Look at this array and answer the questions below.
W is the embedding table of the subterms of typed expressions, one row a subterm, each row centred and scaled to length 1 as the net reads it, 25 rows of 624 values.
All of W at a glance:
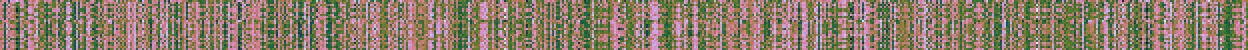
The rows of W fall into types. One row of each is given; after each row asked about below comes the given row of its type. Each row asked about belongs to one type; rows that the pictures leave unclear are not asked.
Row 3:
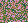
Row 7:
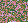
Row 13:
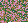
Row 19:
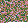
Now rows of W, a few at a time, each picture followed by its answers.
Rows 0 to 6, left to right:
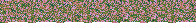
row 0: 3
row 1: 3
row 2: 7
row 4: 13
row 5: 13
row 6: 3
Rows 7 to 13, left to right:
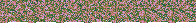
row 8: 13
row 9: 3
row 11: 19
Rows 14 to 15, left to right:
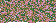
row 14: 19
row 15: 13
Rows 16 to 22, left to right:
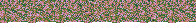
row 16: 13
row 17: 7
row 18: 3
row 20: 3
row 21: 13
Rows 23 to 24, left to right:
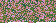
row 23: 3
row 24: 13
